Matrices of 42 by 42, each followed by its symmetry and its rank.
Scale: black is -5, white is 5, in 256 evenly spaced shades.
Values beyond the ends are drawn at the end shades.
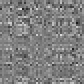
neither, rank five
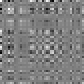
symmetric, rank two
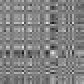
symmetric, rank two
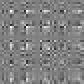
symmetric, rank two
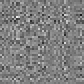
neither, rank five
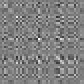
symmetric, rank three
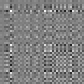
symmetric, rank two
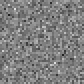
antisymmetric, full rank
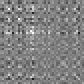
symmetric, rank three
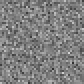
antisymmetric, full rank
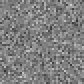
antisymmetric, full rank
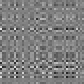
neither, rank two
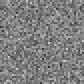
antisymmetric, full rank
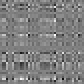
neither, rank two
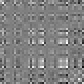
symmetric, rank three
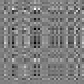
neither, rank two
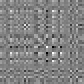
symmetric, rank three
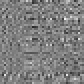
neither, rank five
